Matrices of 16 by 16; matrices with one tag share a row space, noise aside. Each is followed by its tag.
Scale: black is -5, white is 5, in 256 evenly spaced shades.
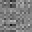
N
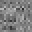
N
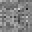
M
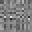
N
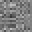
N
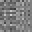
N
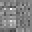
N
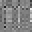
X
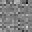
M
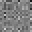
X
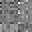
M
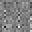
X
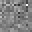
M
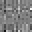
X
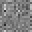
X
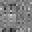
N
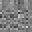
M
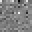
M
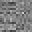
N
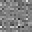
M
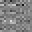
N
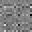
X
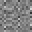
X
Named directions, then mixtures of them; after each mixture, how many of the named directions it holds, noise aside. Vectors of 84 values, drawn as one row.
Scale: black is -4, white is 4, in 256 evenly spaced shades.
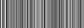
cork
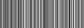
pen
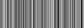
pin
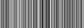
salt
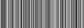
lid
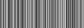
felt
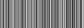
three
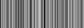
three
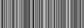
three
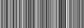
one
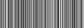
three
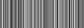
one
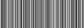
one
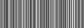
two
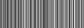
one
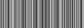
three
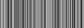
three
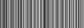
three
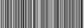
three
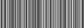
three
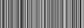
three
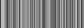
one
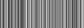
three
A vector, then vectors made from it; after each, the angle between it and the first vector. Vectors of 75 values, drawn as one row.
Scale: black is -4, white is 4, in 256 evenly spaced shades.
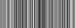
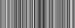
nearly parallel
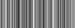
partly aligned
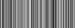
partly opposed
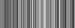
partly opposed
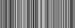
nearly opposite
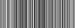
nearly parallel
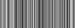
nearly parallel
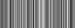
nearly opposite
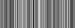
nearly opposite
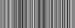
nearly parallel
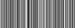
partly opposed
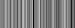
partly opposed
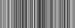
nearly parallel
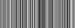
nearly parallel
